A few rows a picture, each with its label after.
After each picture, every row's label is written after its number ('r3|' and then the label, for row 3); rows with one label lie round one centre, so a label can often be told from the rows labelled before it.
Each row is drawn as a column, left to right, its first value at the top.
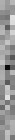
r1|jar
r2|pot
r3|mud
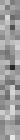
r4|jar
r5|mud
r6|pot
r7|jar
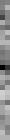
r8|pot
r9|pot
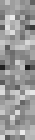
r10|pot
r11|mud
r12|mud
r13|jar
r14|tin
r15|pot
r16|pot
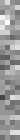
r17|mud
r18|mud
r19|tin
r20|tin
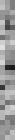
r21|jar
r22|pot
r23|pot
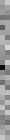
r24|pot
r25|jar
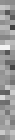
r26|tin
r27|tin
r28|pot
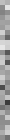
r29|jar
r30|tin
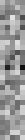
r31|jar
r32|pot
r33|mud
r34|tin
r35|pot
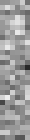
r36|tin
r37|tin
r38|jar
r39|mud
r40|mud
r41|pot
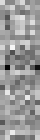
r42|jar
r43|pot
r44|tin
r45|mud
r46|mud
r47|tin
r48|mud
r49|pot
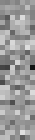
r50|pot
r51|pot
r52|tin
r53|jar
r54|mud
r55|tin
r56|pot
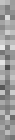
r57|jar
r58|mud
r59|jar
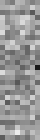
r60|mud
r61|tin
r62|tin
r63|tin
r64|mud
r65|mud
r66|tin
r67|pot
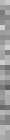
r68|jar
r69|jar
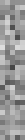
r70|jar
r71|mud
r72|pot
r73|tin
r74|tin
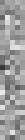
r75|pot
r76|mud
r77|tin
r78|jar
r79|jar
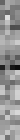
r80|pot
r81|mud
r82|pot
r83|pot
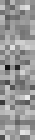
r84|tin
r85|pot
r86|jar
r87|pot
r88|tin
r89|tin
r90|jar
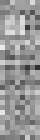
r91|jar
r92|mud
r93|mud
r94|jar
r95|mud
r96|pot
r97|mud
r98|pot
